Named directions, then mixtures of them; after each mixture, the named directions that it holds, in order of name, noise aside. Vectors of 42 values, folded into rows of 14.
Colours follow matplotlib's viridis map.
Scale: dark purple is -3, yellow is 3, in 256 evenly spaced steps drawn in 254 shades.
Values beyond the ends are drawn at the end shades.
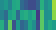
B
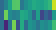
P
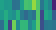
B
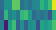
B, P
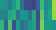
B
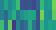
B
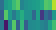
P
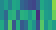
B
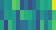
B, P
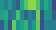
B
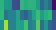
B, P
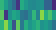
P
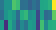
B, P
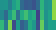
B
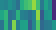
B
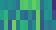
B
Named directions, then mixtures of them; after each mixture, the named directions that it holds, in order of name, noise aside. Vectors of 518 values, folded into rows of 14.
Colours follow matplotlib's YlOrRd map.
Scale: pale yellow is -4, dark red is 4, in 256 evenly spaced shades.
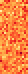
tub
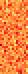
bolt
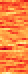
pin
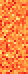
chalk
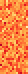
bolt, chalk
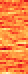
pin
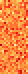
bolt, tub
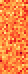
tub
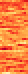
pin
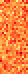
tub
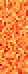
bolt, chalk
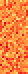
bolt, chalk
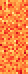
bolt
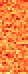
chalk, pin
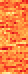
pin, tub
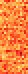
pin, tub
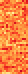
pin, tub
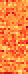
bolt, pin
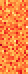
bolt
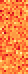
chalk, tub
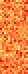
chalk, tub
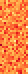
bolt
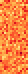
tub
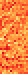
chalk, pin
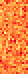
bolt, tub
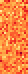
tub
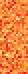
chalk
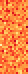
bolt
